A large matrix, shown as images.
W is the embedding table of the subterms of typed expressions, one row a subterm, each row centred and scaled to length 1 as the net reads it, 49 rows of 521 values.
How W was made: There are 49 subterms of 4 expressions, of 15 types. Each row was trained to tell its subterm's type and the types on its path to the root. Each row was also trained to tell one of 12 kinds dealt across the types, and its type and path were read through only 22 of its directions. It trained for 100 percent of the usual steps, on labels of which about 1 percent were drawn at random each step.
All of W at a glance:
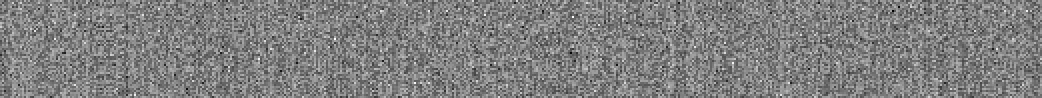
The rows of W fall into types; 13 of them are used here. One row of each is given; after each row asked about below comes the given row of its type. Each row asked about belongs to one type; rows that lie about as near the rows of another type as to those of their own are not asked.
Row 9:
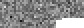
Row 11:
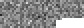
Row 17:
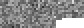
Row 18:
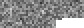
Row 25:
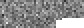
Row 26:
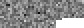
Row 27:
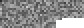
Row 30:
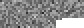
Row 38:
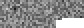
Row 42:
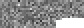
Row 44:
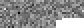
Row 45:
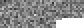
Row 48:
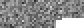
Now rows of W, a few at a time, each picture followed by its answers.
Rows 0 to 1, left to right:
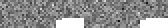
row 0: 9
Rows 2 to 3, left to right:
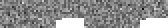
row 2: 26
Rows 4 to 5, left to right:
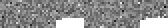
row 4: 30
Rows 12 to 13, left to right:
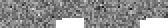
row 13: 38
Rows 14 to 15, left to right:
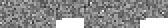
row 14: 17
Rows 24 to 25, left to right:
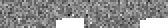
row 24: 9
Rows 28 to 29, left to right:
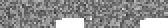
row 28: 26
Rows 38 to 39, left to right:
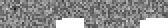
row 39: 26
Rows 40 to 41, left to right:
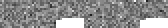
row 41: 17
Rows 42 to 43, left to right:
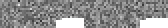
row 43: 17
